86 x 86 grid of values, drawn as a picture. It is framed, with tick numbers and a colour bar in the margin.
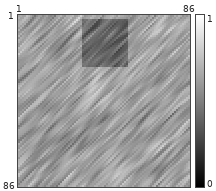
Average level on the scale: 60%. Odd patch: lower, in the top middle. Ninth with the lowest average: top middle.
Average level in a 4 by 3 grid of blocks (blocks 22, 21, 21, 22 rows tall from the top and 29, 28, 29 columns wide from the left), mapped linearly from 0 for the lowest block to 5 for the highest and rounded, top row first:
4 0 5 | 5 4 4 | 4 4 4 | 4 5 4
